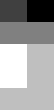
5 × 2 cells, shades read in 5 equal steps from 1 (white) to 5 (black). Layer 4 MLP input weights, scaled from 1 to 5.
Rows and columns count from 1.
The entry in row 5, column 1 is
2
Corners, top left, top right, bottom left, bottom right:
4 5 2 2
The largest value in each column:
4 5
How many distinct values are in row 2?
1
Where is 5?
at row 1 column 2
